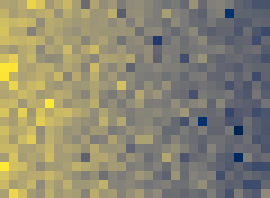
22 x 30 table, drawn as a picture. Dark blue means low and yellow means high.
No single row or column stands out from its neighbours. No regular stripes run through it. Fine speckle covers the field. There is an overall slope up to the left.
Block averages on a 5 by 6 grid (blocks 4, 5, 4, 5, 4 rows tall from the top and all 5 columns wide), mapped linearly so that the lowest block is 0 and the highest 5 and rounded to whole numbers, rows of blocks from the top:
5 4 3 2 1 0
5 4 3 2 1 0
5 4 3 2 1 0
5 4 3 2 1 0
5 4 3 2 1 0
